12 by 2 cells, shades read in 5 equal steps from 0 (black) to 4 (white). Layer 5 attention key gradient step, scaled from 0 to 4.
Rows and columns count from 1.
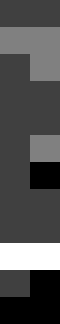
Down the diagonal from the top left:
1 2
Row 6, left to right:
1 2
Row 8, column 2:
1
